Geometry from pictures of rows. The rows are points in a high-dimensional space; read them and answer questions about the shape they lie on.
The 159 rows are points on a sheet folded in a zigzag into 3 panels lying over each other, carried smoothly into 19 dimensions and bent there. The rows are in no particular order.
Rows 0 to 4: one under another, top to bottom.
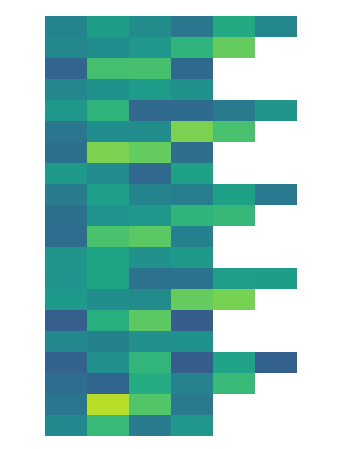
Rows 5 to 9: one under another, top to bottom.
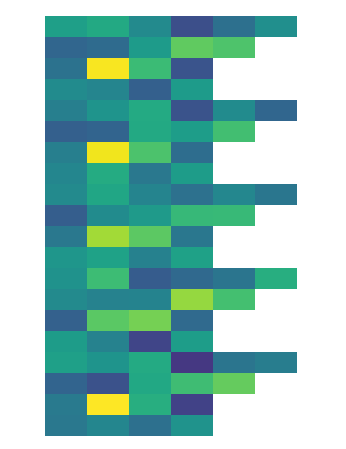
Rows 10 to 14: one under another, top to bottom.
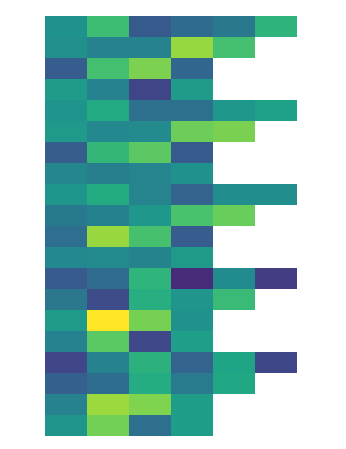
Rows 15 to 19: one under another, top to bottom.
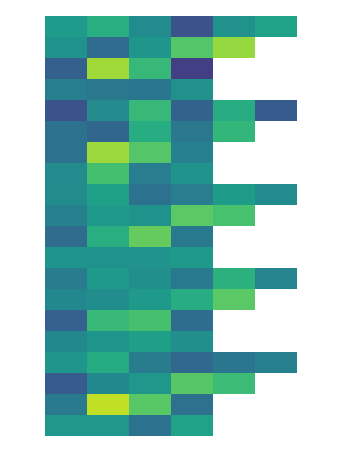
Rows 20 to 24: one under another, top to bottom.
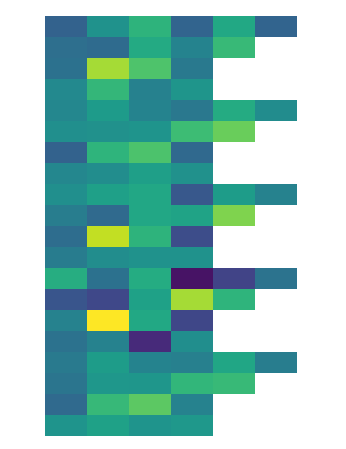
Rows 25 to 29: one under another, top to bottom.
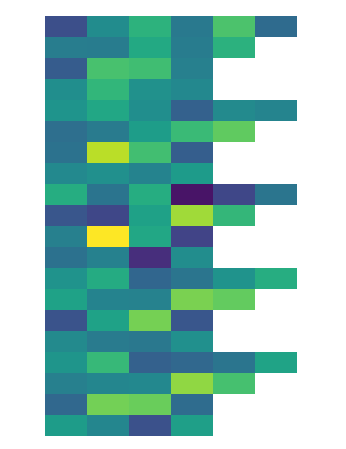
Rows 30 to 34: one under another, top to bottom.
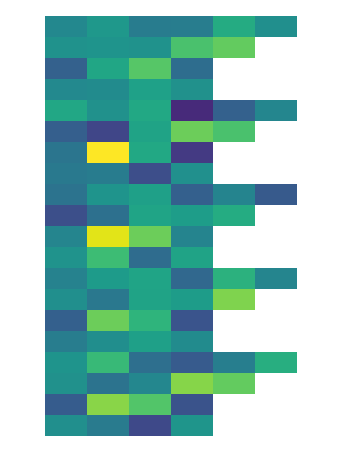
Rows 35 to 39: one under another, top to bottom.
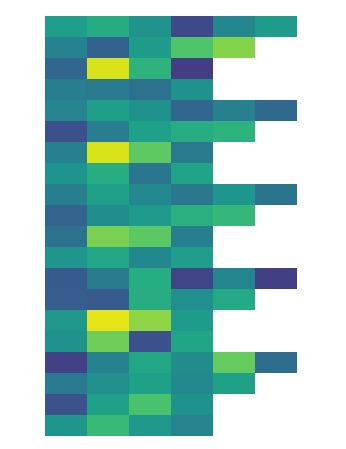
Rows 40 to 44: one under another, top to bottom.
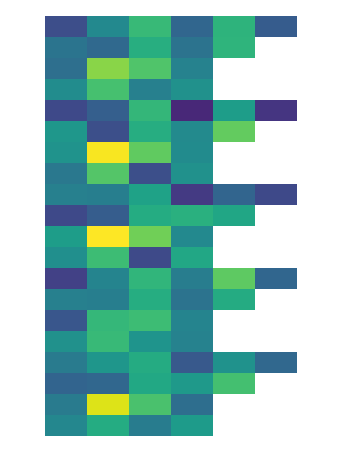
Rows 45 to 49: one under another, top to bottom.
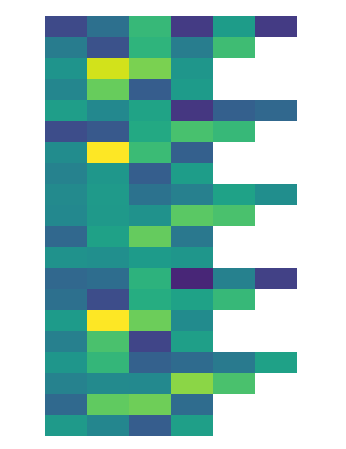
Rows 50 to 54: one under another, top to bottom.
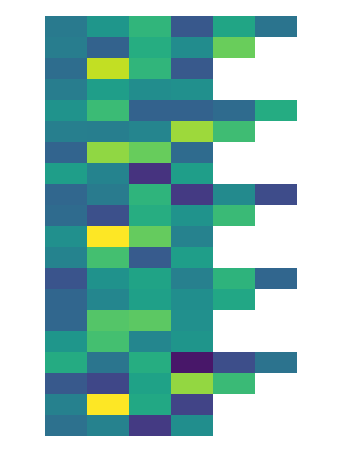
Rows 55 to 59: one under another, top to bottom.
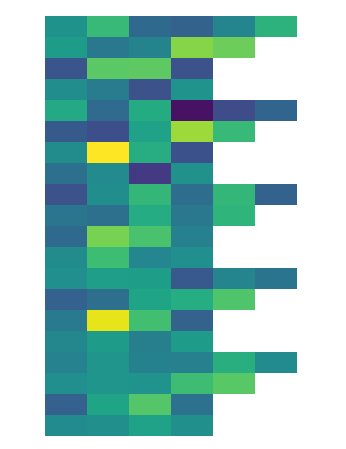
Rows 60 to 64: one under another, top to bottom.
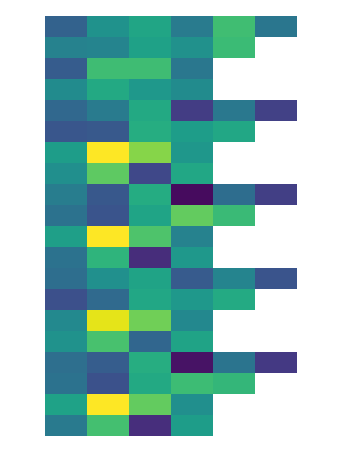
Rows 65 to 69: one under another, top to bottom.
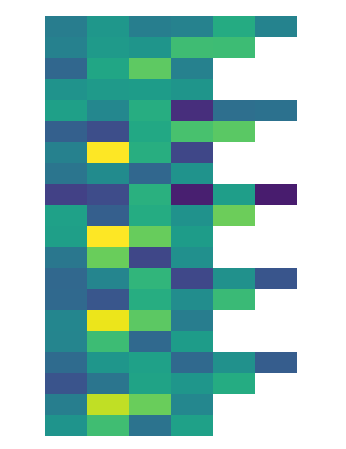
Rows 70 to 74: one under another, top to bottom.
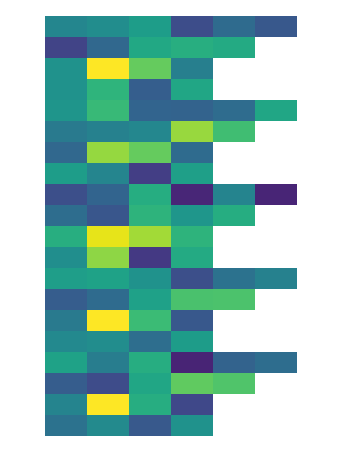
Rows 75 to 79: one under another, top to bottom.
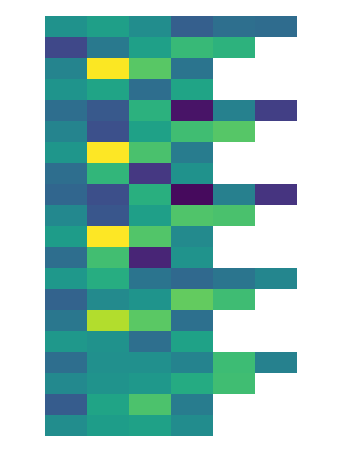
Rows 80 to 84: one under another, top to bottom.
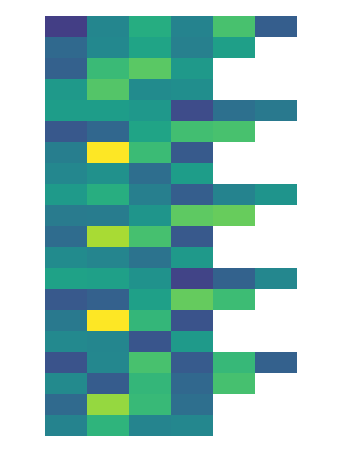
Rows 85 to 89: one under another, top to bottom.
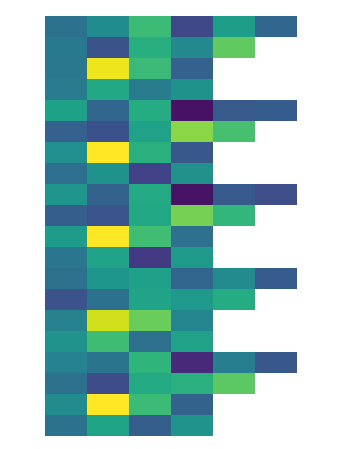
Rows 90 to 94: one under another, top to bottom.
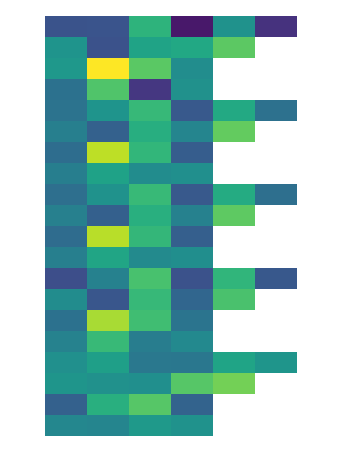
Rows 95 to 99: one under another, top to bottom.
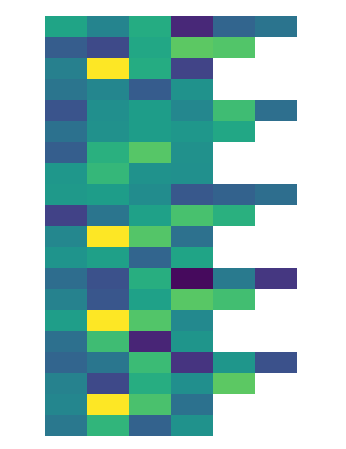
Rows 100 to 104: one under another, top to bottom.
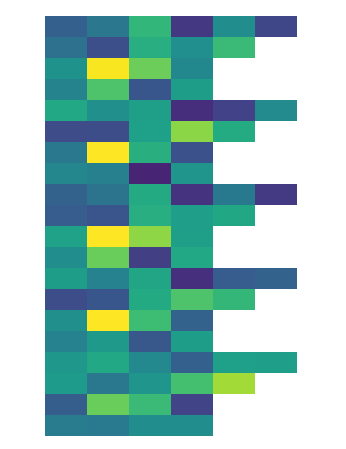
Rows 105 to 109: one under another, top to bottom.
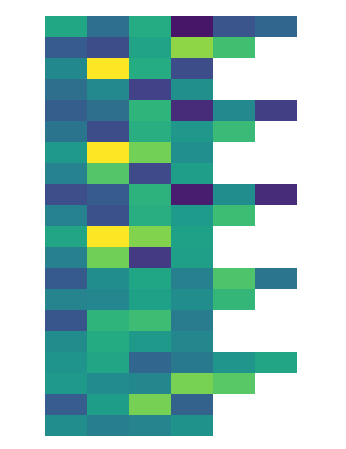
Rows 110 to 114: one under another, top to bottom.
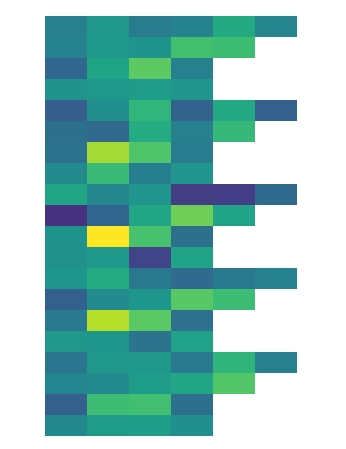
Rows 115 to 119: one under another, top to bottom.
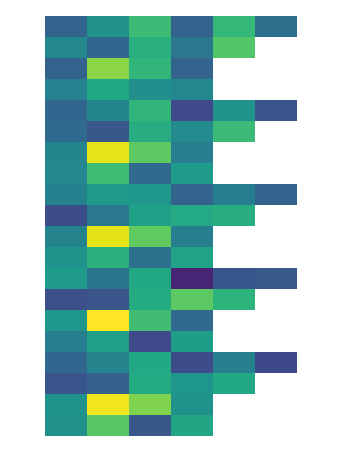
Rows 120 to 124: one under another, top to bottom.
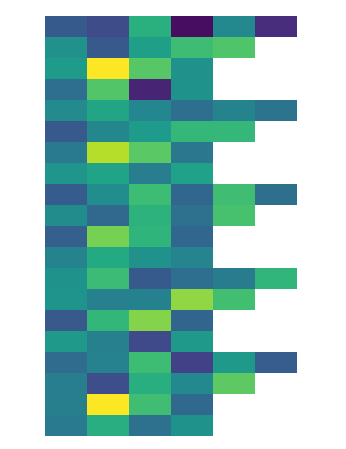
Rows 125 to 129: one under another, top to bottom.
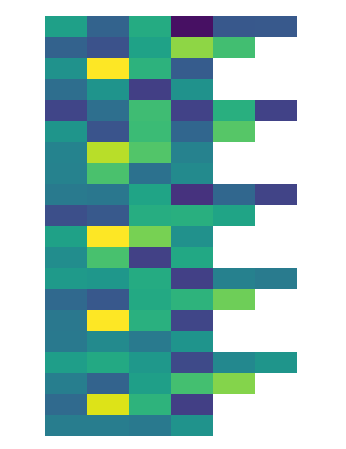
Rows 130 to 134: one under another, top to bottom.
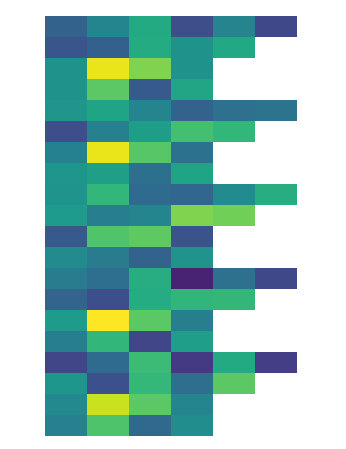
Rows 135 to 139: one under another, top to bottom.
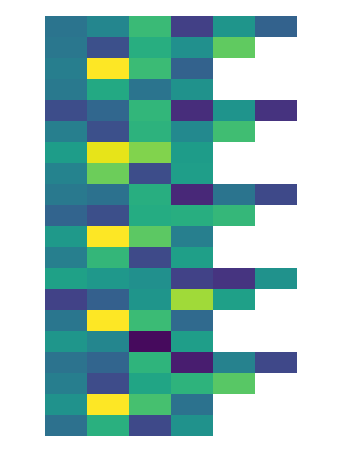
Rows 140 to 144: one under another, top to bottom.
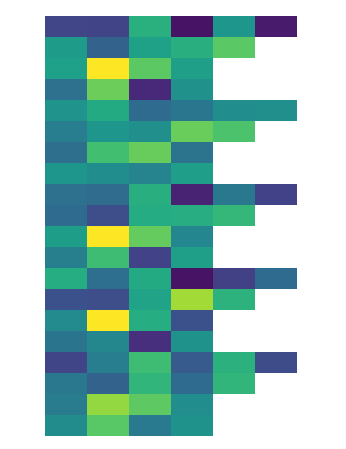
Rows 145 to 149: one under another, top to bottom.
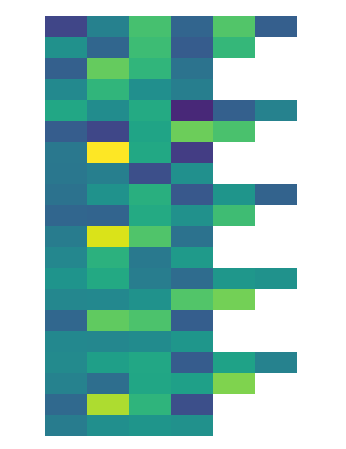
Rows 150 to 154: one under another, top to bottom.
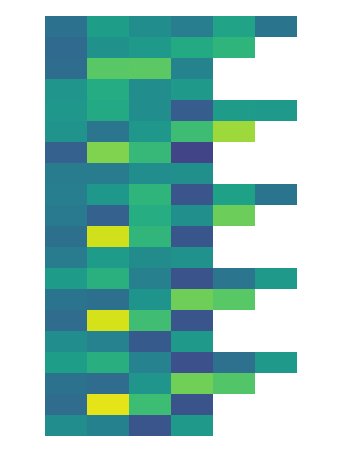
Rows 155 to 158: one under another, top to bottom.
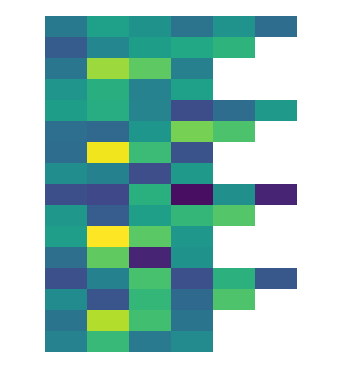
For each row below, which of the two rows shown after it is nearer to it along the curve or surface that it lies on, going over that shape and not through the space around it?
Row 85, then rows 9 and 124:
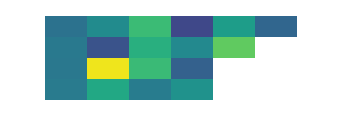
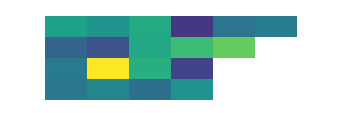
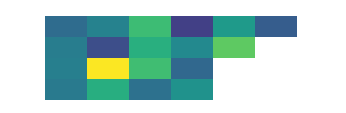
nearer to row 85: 124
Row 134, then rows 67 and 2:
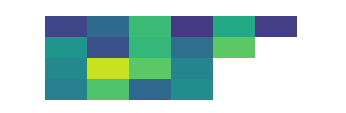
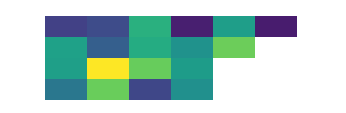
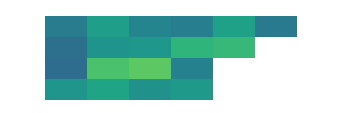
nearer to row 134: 67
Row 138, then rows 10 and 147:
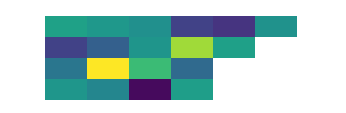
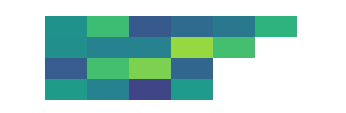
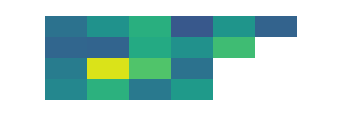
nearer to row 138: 10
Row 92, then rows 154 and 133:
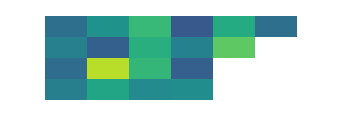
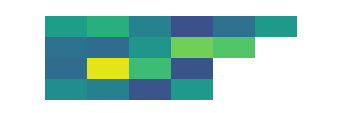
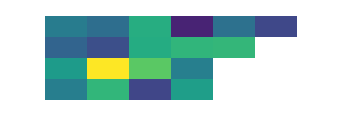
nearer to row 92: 133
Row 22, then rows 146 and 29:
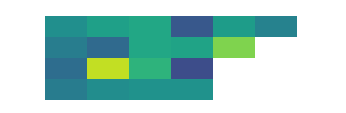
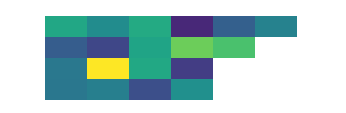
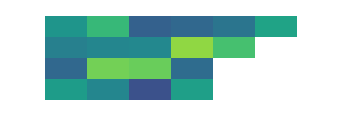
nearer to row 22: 146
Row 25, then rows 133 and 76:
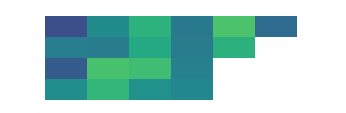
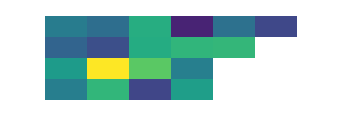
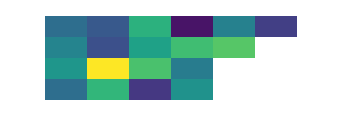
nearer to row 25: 133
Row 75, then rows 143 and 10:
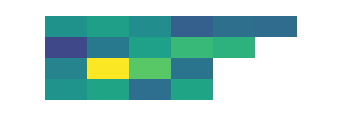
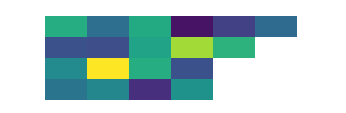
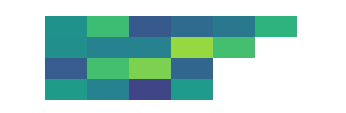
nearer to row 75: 10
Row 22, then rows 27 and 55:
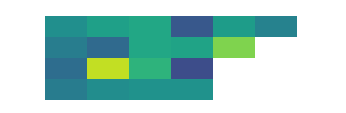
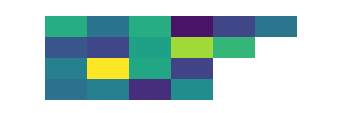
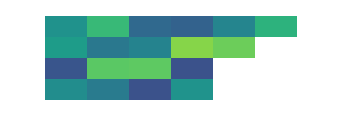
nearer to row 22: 27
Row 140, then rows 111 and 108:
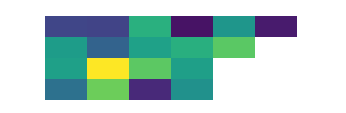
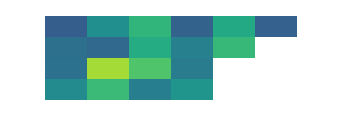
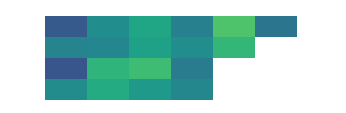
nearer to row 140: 111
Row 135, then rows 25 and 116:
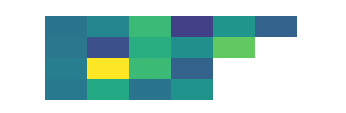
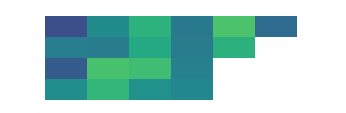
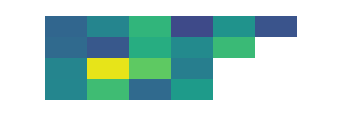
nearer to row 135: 116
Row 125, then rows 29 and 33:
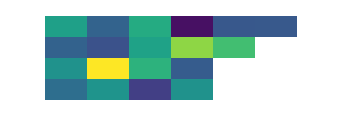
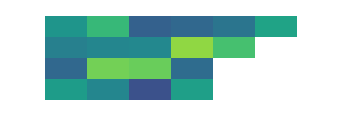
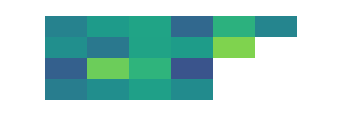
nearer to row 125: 33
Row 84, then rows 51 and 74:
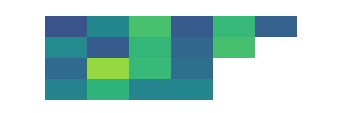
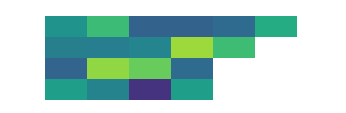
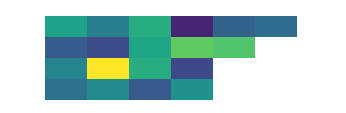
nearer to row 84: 74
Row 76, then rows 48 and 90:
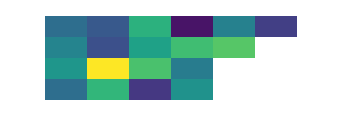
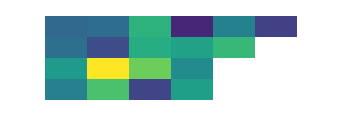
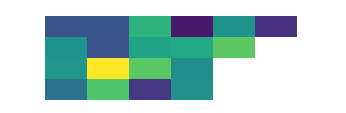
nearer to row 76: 90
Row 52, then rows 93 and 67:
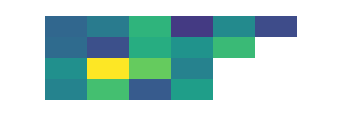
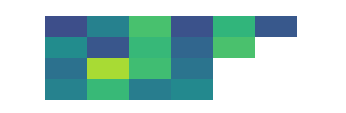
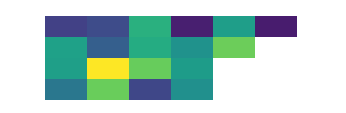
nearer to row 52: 67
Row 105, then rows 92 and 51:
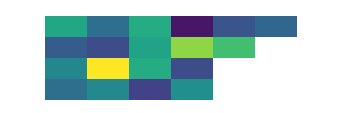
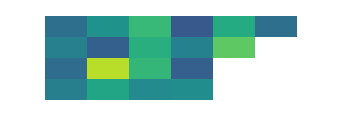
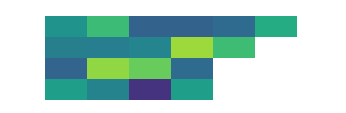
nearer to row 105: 92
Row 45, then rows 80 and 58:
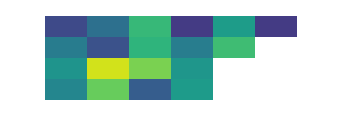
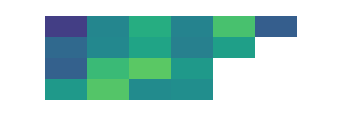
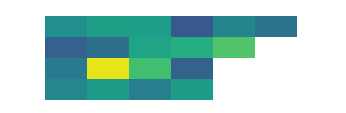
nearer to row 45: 58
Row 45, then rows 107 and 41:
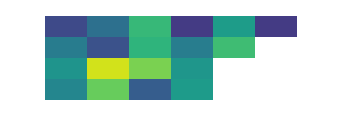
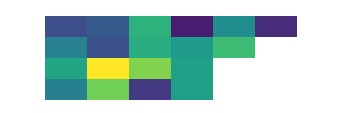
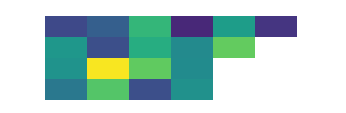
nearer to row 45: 107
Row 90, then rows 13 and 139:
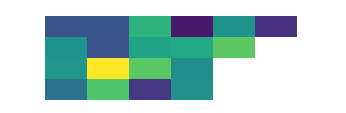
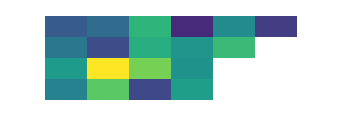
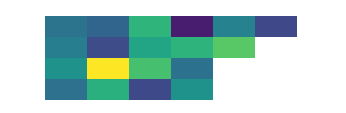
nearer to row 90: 139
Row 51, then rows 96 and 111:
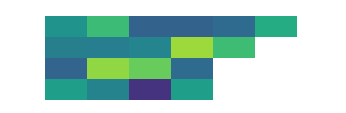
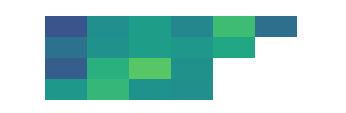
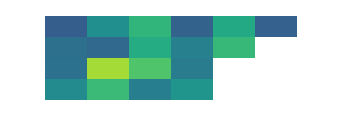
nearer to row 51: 96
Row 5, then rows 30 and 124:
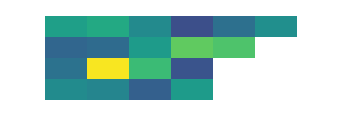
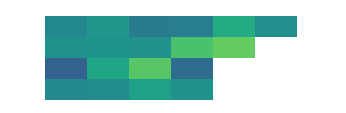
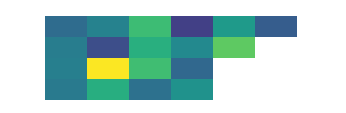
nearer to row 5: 30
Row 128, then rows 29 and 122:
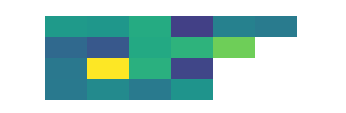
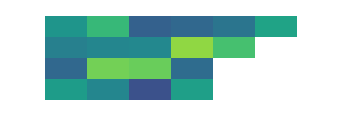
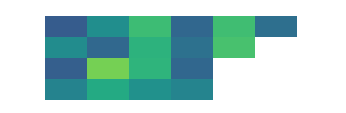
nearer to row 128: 122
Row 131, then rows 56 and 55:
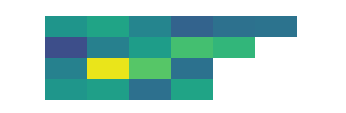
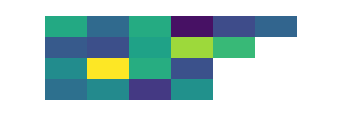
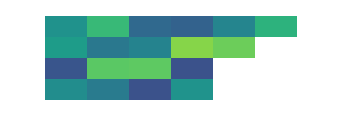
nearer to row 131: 55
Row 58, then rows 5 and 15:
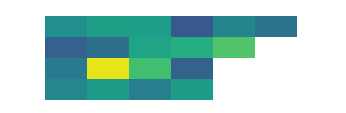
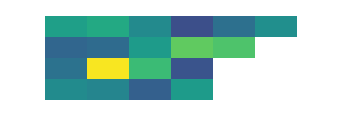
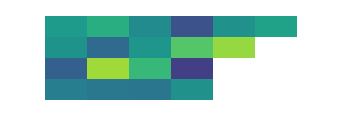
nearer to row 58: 5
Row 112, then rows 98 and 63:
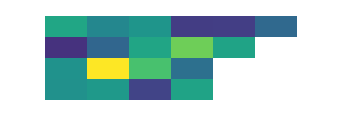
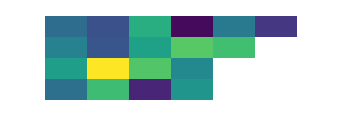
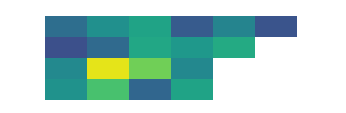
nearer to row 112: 63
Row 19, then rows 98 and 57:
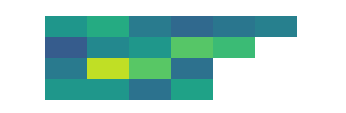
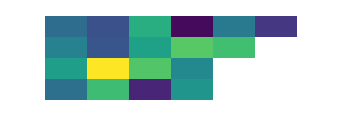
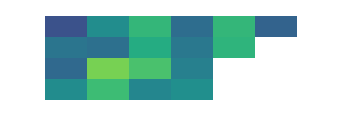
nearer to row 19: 57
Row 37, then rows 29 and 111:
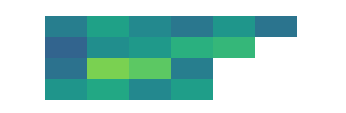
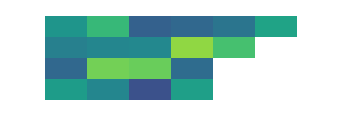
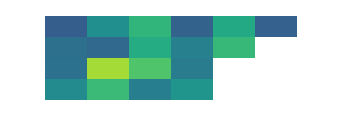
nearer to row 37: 29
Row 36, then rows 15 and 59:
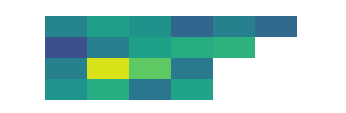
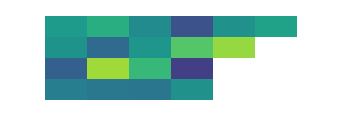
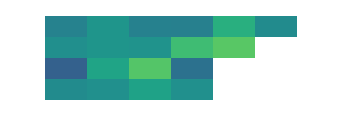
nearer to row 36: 59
